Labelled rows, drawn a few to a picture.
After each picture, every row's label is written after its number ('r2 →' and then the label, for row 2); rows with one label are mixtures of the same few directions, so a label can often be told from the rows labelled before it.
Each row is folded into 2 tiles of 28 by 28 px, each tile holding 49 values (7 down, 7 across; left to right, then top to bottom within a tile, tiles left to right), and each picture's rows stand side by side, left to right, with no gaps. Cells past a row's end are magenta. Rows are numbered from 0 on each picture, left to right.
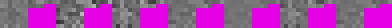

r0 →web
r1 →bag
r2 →web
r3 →bag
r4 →bag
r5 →web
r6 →bag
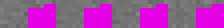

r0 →bag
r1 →bag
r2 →bag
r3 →web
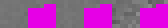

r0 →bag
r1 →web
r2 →bag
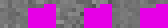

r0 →web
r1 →bag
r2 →web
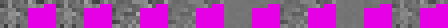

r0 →web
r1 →web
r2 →bag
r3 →bag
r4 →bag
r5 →bag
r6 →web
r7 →web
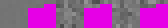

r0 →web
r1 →web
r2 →web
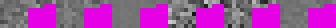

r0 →bag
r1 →web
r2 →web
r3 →bag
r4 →web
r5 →bag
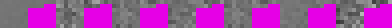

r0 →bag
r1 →web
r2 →web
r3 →bag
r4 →web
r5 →bag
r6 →bag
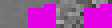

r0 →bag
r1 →bag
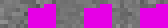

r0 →bag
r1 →bag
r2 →web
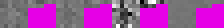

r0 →web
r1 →web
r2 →web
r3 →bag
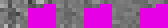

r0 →web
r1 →web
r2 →bag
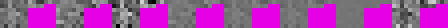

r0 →web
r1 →bag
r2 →web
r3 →bag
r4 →web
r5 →web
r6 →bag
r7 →web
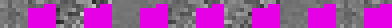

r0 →web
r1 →bag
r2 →bag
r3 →bag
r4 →bag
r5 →bag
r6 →web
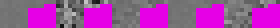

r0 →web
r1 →web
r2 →bag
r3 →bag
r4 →bag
